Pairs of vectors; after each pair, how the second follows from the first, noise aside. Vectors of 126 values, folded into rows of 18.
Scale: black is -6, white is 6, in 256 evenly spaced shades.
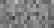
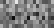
scaled up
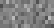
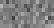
negated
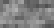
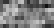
scaled up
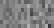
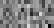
scaled up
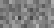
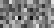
scaled up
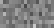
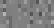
partly zeroed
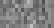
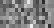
scaled up
